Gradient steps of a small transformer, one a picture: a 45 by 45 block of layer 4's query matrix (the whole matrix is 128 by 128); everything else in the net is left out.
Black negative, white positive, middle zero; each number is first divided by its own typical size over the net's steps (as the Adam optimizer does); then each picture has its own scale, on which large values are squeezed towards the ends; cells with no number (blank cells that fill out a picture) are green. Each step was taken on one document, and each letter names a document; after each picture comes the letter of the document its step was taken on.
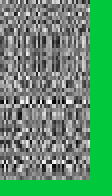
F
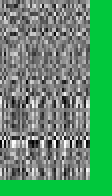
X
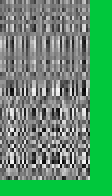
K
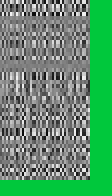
K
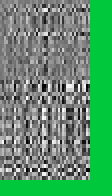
F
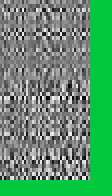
K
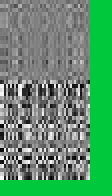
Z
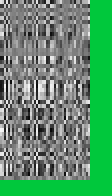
Z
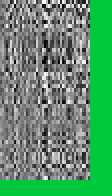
F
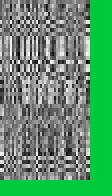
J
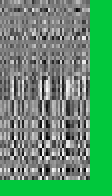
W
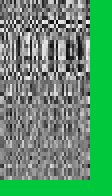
J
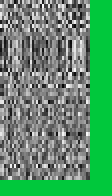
J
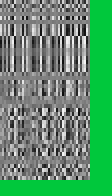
K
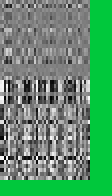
Z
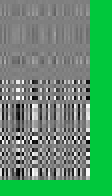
X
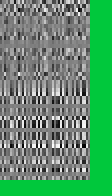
W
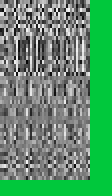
J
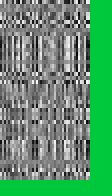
X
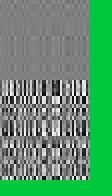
K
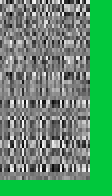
W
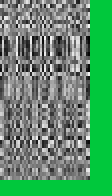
J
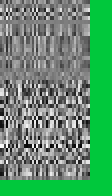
Z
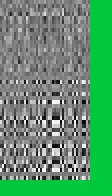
F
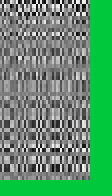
W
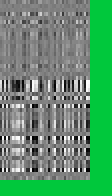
X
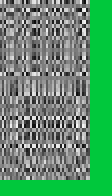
K
